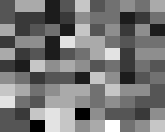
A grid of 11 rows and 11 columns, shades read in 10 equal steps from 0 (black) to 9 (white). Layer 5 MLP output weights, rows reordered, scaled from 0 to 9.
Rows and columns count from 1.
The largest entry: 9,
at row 11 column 8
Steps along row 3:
down up up down up down up down up down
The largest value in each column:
8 6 7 8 8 7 7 9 5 5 7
